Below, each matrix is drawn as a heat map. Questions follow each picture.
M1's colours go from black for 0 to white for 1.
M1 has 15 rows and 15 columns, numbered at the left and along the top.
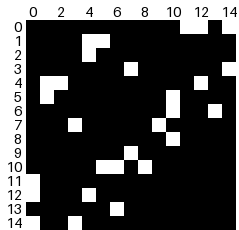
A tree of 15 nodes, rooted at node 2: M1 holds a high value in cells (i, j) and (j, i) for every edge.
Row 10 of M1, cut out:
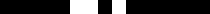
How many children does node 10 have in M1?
2
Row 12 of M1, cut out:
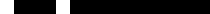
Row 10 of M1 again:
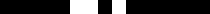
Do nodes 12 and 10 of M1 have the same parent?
no
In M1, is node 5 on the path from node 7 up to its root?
no
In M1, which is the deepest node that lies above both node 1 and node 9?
4
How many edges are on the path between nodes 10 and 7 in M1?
8
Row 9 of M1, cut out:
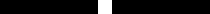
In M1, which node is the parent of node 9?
7
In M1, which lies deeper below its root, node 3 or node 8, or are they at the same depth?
the same depth
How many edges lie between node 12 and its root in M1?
2
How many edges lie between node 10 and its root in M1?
4
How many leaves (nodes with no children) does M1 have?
4
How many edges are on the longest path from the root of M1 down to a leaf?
7
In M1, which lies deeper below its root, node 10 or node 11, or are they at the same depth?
the same depth
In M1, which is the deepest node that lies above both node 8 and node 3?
4
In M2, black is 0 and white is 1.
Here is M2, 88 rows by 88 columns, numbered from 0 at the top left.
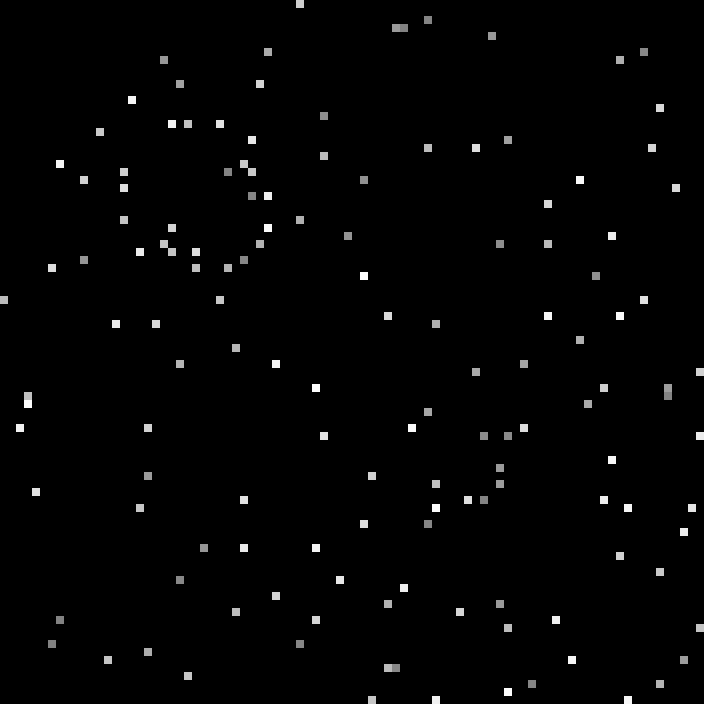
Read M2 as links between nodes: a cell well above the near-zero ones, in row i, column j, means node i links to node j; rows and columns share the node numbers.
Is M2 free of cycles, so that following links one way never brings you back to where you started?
no
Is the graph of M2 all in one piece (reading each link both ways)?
no
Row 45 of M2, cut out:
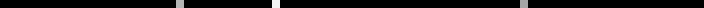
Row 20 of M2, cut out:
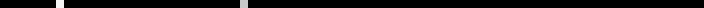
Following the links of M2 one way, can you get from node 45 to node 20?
yes
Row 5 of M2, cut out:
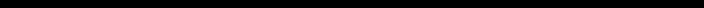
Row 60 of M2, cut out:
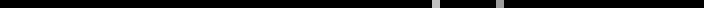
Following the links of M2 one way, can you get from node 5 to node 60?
no
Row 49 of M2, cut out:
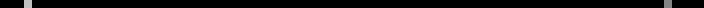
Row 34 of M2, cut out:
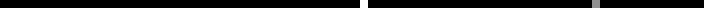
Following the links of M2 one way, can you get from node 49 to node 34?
yes
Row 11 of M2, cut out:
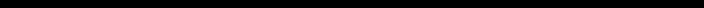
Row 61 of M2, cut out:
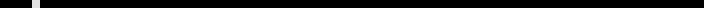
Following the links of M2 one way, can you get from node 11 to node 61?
no
